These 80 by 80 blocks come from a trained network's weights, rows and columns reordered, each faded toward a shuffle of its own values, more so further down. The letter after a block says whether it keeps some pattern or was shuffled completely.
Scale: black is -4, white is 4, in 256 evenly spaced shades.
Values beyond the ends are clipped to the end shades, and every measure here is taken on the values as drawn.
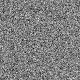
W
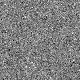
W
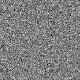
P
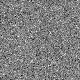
W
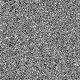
W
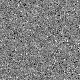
W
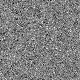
W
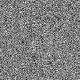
P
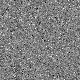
W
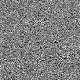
P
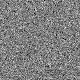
W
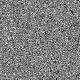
W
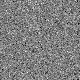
W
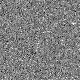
W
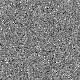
W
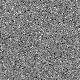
W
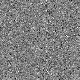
P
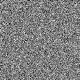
P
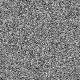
W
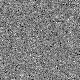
W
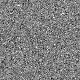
W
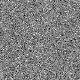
P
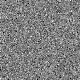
P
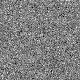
P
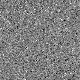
P
